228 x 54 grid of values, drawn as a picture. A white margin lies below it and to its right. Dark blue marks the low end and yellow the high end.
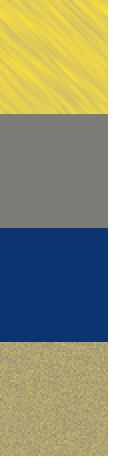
The table splits into 4 rows of 1 panel. Panel 1,1: very high, slanting down to the right, faint in contrast. Panel 2,1: middling, flat. Panel 3,1: very low, flat. Panel 4,1: high, fine-grained, faint in contrast.
